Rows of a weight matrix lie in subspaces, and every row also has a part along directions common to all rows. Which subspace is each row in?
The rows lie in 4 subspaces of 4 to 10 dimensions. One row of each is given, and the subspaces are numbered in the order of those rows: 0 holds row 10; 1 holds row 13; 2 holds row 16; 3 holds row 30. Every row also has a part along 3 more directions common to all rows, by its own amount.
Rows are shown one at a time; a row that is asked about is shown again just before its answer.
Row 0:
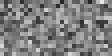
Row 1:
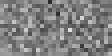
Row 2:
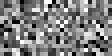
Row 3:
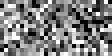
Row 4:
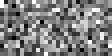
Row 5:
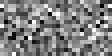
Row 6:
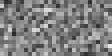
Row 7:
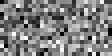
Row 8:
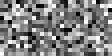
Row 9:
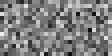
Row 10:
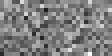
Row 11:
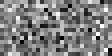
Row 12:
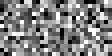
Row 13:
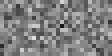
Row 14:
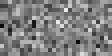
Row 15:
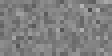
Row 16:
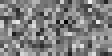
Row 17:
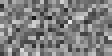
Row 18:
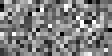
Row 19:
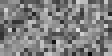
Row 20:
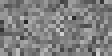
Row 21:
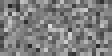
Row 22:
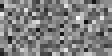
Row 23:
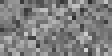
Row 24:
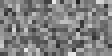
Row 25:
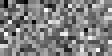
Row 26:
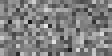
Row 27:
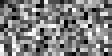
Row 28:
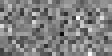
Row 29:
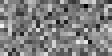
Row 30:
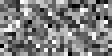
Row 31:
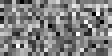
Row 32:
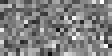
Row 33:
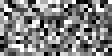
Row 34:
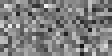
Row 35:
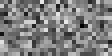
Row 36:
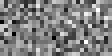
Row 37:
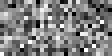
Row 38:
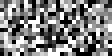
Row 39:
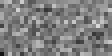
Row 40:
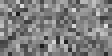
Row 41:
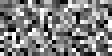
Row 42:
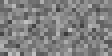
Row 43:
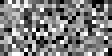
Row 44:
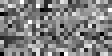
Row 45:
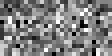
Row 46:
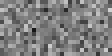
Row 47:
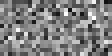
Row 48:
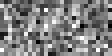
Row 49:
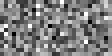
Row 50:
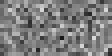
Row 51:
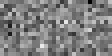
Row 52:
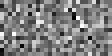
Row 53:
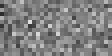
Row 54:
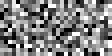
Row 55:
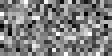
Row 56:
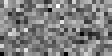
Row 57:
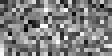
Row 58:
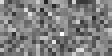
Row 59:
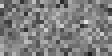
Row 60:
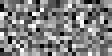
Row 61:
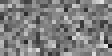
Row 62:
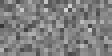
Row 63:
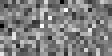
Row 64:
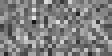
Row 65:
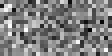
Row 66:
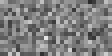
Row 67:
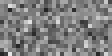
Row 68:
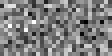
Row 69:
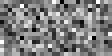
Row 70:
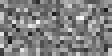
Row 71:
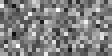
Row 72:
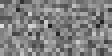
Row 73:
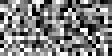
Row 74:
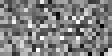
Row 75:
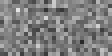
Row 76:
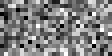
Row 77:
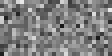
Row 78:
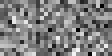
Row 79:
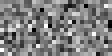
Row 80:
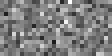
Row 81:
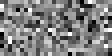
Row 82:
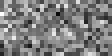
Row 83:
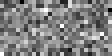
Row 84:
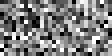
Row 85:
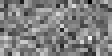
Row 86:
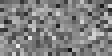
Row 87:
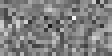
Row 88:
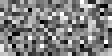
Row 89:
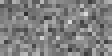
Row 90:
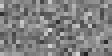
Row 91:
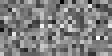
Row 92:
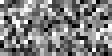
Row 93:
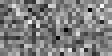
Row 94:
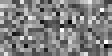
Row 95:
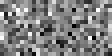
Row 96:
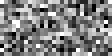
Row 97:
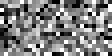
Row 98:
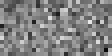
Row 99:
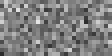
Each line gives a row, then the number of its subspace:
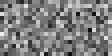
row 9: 1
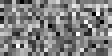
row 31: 1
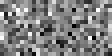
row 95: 3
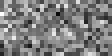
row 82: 1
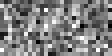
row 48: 3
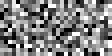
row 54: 1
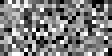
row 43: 0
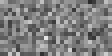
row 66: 2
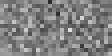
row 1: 0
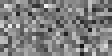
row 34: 2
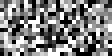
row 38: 3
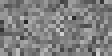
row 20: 3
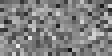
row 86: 0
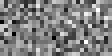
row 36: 2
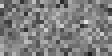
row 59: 2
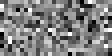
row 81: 0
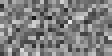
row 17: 0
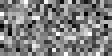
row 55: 3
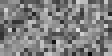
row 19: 3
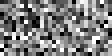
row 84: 3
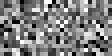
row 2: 2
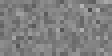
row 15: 0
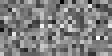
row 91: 2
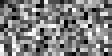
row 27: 2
